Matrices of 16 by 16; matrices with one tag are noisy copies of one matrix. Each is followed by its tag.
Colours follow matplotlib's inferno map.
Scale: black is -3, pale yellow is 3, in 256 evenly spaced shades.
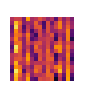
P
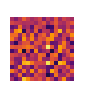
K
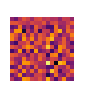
K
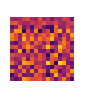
K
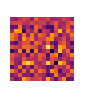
K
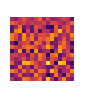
K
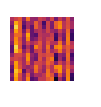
P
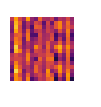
P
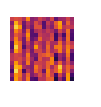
P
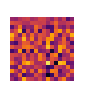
K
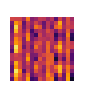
P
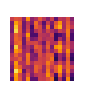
P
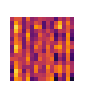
P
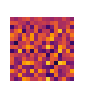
K
